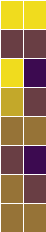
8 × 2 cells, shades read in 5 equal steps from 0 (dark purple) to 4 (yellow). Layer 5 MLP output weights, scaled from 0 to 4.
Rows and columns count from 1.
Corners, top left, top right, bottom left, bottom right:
4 4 2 2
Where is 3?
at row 4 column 1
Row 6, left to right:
1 0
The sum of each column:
19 11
